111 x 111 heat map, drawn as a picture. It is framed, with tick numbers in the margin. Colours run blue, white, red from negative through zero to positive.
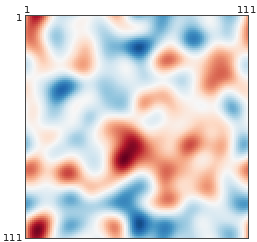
Histogram: bell-shaped. Ninth with the highest average: centre. Lone odd cells: none. Slope: none. Mirror symmetry: none. Grain: smooth.
